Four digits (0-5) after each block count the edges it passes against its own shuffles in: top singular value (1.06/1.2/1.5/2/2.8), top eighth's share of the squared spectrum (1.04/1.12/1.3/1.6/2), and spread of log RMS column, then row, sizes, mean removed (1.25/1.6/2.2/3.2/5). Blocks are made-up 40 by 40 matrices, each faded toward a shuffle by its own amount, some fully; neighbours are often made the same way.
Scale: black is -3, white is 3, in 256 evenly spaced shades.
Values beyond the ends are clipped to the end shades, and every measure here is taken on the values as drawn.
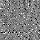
3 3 0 1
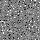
0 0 0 0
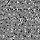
2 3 0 2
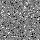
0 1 0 0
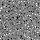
0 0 0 0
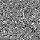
3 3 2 1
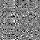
3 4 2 2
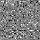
3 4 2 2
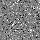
0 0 0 0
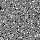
0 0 0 0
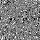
2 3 1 1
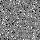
1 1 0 0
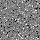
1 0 0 0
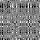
4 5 3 3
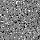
0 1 0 0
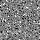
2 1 0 0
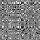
4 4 2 2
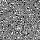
2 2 1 0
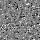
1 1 0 0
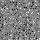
2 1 0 0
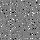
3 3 1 1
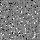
0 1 0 0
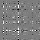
4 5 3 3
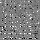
3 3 2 2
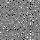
2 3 1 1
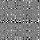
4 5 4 3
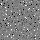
0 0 0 0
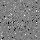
2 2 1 0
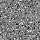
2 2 0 0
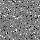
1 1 0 0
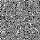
3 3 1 1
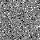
1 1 0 0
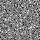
1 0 0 0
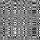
4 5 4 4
